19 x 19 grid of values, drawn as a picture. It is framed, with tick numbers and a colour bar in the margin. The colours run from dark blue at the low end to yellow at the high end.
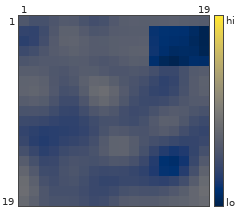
Roughest part: top right. Odd patch: lower, in the top right. Ninth with the lowest average: top right. Mirror symmetry: none. Calmest part: top middle.
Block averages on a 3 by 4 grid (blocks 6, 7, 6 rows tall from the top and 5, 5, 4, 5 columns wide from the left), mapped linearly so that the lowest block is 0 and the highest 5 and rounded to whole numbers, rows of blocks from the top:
4 5 4 0
3 4 4 4
4 3 3 3
